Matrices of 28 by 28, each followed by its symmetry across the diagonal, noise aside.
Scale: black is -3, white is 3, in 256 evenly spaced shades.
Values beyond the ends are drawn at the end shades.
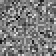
symmetric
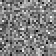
antisymmetric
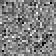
symmetric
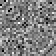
symmetric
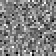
neither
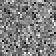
neither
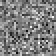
antisymmetric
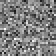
neither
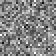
symmetric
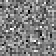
antisymmetric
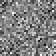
symmetric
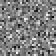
antisymmetric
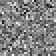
neither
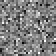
neither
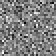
antisymmetric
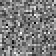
neither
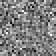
antisymmetric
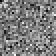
symmetric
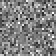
neither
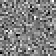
antisymmetric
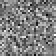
antisymmetric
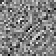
symmetric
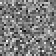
neither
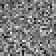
neither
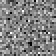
neither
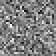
antisymmetric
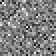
symmetric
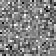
symmetric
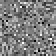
antisymmetric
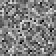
symmetric
